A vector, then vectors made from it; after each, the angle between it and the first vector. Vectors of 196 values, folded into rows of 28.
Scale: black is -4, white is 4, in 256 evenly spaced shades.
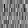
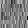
orthogonal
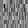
nearly parallel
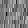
orthogonal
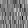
orthogonal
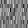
orthogonal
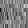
orthogonal
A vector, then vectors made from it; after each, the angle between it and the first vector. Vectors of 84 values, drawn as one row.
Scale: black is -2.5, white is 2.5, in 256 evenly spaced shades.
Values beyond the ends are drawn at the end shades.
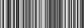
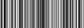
nearly opposite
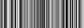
nearly opposite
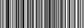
partly aligned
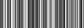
orthogonal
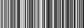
orthogonal
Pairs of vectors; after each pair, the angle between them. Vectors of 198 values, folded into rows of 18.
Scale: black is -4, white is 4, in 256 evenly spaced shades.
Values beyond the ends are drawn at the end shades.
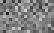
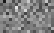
nearly parallel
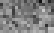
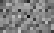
orthogonal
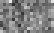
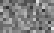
orthogonal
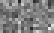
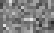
partly opposed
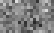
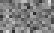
orthogonal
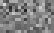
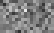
nearly opposite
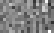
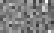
nearly parallel
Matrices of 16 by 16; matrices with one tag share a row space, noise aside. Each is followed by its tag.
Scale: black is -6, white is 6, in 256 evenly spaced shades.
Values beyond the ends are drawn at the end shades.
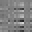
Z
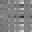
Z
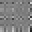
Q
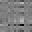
Z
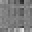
Z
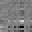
Z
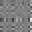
Q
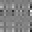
Q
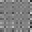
Q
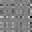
Q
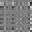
Q
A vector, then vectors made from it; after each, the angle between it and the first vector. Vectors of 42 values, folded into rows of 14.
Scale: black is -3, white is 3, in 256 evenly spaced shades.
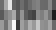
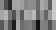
nearly opposite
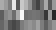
orthogonal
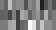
partly aligned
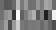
partly opposed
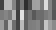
partly aligned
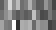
partly aligned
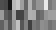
partly opposed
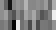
nearly opposite
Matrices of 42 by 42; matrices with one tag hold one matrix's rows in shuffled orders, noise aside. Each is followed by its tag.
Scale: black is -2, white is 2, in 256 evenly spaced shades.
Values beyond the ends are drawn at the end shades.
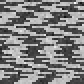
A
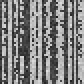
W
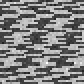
A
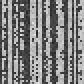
W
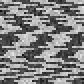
A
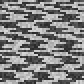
A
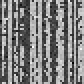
W
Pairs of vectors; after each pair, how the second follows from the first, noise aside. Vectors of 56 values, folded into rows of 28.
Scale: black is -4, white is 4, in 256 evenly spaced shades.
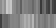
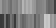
reversed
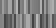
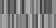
reversed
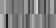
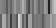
reversed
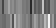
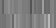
shrunk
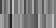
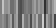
reversed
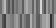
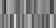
reversed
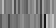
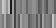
reversed
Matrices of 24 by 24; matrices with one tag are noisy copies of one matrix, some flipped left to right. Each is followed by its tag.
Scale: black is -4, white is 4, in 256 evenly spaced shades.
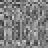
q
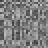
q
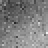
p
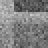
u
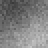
p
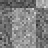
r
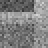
u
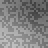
p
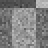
r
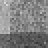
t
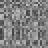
q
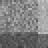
t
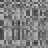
q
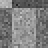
r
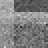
u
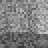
t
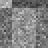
r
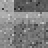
u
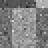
r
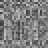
q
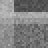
u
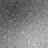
p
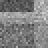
u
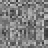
q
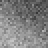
p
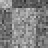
r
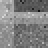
u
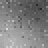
p
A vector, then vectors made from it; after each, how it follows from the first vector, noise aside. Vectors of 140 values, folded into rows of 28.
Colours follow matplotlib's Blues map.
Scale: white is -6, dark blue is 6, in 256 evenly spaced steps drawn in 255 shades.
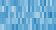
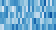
scaled up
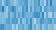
negated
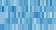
negated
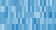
copied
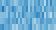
negated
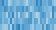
wrapped around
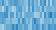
copied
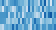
scaled up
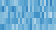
negated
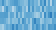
copied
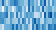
scaled up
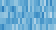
negated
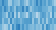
wrapped around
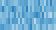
negated
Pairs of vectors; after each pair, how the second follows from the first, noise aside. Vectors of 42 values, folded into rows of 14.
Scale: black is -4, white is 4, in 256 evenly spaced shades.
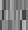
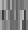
sign-scrambled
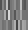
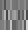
wrapped around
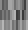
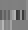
partly zeroed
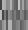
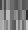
wrapped around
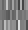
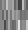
sign-scrambled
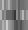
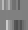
partly zeroed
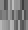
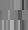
partly zeroed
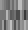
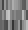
wrapped around
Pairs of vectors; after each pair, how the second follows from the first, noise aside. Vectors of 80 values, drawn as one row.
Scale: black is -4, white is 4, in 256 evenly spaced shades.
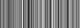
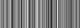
reversed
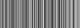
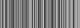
copied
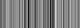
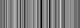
shuffled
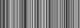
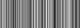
reversed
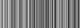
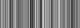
shuffled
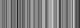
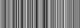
shuffled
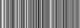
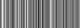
copied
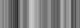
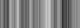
reversed
